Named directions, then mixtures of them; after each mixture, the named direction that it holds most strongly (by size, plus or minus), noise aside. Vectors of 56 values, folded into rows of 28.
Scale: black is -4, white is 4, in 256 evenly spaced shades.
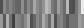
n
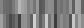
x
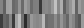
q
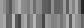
n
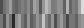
n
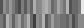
n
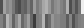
n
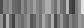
n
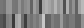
q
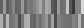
n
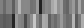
q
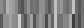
x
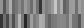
q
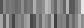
n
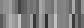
x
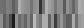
x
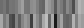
x
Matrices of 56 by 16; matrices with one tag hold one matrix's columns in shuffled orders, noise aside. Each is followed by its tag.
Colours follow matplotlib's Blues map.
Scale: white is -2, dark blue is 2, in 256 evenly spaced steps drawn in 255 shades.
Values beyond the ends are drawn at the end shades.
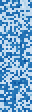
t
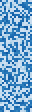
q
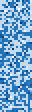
t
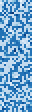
q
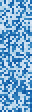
t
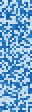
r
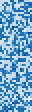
q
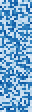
r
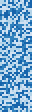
r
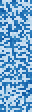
r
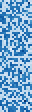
q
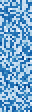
q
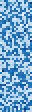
q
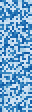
r
